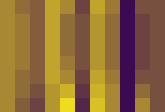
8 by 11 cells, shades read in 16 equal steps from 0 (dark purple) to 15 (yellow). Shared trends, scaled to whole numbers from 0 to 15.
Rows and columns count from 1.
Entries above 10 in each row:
2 1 1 1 1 2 2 2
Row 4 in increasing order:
0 4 5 5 6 7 7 8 9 10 11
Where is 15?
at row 8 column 5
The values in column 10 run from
4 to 9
